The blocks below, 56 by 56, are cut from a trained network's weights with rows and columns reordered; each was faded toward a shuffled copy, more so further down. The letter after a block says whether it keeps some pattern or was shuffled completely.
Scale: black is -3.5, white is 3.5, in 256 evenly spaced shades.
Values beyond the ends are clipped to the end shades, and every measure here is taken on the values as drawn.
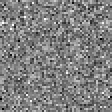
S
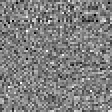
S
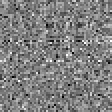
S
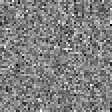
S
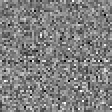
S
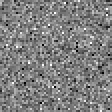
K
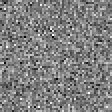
S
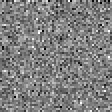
S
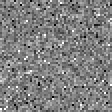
K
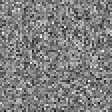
S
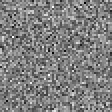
K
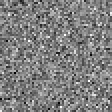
K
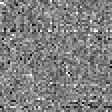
S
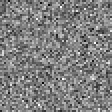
K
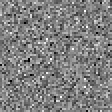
K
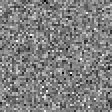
K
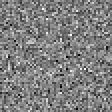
K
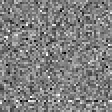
S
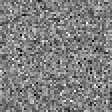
K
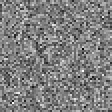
S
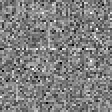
S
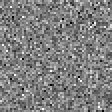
K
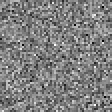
K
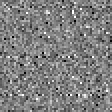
S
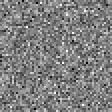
K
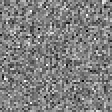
S
